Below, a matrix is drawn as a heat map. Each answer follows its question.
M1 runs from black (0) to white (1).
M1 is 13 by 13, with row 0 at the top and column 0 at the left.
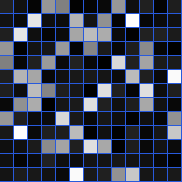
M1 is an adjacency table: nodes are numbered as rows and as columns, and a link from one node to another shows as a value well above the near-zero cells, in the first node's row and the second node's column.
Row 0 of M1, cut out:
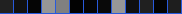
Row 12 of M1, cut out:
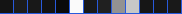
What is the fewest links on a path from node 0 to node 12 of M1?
2
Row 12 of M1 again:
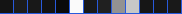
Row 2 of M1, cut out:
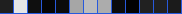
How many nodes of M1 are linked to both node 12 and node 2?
1
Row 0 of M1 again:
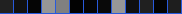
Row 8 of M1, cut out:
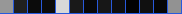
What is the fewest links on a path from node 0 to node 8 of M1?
1
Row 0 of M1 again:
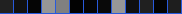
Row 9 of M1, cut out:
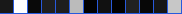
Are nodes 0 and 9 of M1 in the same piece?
yes
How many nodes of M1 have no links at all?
1
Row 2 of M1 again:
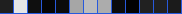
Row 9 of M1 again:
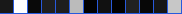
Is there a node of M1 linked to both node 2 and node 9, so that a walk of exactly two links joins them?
yes
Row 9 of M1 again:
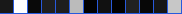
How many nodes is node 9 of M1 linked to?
3
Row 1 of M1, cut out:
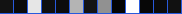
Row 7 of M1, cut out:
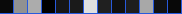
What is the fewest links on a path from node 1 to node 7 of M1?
1
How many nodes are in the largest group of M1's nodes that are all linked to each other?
3
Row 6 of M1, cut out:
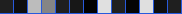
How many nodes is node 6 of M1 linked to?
4
